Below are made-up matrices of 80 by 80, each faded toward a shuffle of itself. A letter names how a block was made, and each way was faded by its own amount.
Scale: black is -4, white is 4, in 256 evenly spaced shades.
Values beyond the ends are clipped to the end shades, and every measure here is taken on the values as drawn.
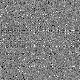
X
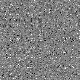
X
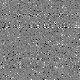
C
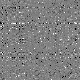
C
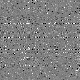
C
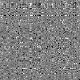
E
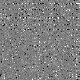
C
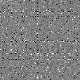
C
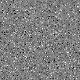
X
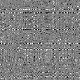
E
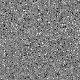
X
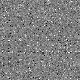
X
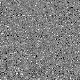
X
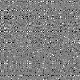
E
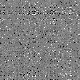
C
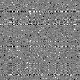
E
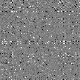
C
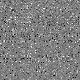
X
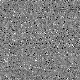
X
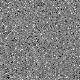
X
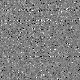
X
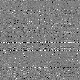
E
